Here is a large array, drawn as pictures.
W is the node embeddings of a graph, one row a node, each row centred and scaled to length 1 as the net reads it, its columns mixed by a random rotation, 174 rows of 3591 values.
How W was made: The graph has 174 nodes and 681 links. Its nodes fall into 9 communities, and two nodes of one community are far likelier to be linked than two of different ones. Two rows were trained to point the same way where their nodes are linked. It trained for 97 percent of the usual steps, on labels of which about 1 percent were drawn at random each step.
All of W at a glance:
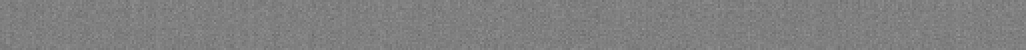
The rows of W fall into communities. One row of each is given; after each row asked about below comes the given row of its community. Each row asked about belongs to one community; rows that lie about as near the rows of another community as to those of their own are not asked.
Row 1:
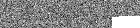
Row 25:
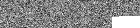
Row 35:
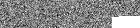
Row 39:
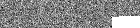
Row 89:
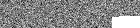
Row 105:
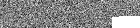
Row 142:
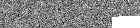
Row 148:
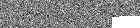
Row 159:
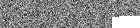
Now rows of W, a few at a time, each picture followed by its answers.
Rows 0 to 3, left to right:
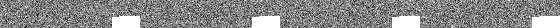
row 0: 159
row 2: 148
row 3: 1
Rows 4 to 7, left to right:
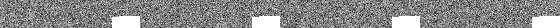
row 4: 25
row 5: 159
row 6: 89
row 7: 35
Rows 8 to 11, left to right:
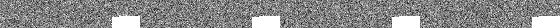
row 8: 35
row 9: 159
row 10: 142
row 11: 1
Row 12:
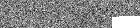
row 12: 148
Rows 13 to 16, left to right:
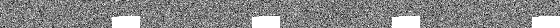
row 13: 25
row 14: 25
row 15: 1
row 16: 89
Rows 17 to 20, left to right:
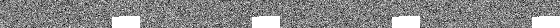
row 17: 105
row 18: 25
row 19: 159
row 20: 25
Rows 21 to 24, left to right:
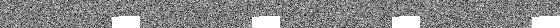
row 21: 142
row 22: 1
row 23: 159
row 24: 1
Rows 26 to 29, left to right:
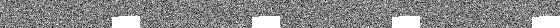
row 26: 142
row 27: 105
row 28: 89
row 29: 35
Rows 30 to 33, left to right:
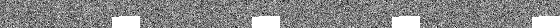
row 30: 142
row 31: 89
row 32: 89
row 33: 35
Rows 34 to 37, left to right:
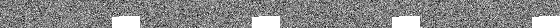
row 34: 25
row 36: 35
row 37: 159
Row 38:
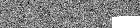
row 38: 25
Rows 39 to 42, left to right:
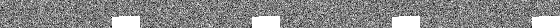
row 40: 105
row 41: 39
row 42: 105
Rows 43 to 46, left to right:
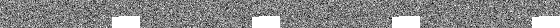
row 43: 105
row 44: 159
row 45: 1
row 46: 35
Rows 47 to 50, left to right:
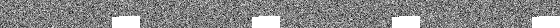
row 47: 148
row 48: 35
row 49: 148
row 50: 25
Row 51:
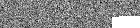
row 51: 39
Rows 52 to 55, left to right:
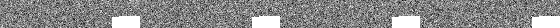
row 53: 159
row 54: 35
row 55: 39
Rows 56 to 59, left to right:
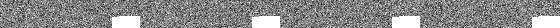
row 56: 25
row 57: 25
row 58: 159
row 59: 89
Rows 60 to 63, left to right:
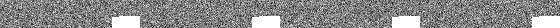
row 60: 39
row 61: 39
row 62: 39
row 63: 89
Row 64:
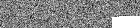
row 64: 105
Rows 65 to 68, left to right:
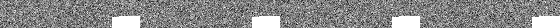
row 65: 148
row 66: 25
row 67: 89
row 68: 35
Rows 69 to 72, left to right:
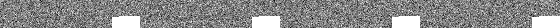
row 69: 35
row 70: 1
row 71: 105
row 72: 148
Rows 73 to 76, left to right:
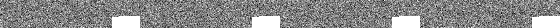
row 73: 105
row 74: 1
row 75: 1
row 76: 148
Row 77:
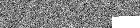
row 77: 105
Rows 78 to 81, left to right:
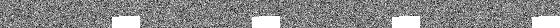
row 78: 1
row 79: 25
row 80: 35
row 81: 142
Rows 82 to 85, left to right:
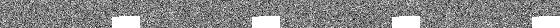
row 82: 39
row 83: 25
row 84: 148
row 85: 25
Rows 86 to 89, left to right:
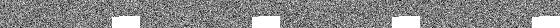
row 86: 159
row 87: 159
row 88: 39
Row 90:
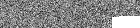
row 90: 148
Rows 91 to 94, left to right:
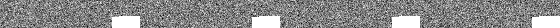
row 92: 148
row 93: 142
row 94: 39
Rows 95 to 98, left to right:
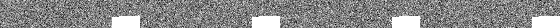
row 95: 1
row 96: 89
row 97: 35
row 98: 89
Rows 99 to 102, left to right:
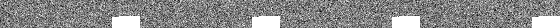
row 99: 39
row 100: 1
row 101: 25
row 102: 35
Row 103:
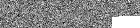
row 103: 142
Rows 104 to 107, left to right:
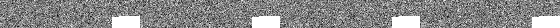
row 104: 35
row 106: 142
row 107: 1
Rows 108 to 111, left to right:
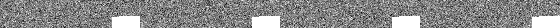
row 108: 25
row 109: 105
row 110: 148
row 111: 1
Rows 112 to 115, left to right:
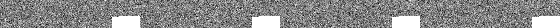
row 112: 1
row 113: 89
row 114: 148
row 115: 89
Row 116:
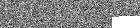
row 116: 159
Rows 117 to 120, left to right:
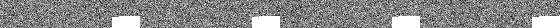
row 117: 39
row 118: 25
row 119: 89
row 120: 35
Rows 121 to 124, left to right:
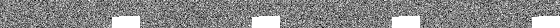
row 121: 1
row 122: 1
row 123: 1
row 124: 142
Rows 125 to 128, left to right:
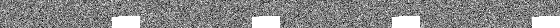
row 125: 142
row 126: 25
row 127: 142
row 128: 105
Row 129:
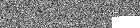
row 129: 25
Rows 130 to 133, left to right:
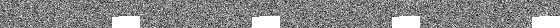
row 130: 39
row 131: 39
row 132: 148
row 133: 35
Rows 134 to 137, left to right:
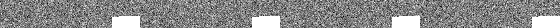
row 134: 1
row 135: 39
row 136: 1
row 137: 89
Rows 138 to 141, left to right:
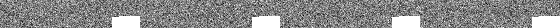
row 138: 39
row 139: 148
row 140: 148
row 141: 105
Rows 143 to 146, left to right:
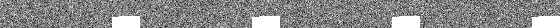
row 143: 35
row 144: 159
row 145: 89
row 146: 142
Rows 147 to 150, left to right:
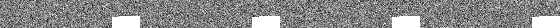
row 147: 105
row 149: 25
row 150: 148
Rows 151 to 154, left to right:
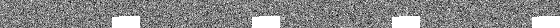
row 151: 39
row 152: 89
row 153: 35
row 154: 25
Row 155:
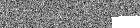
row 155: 142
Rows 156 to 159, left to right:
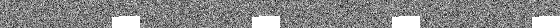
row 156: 159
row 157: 35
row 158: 89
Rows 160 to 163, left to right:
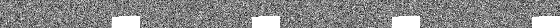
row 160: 89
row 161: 142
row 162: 89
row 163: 25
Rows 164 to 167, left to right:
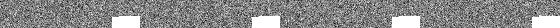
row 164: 1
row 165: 142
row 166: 89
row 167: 35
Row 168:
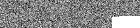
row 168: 25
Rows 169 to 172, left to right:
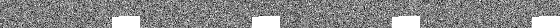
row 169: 35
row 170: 39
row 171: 89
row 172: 89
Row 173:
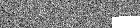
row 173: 39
